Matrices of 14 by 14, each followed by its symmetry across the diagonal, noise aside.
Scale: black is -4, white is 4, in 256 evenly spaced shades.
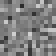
antisymmetric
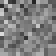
antisymmetric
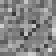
symmetric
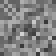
symmetric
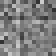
antisymmetric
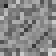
symmetric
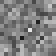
symmetric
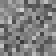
symmetric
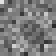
symmetric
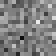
antisymmetric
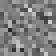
antisymmetric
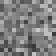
antisymmetric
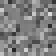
antisymmetric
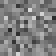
antisymmetric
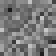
symmetric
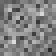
symmetric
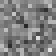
symmetric
